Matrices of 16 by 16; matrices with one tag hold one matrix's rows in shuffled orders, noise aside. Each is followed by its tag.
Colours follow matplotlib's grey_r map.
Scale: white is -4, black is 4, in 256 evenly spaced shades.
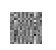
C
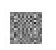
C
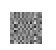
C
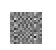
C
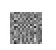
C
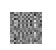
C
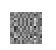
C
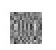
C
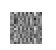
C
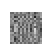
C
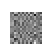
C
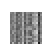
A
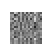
C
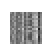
A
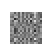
C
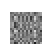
C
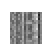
A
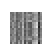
A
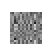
C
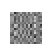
C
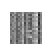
A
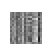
A
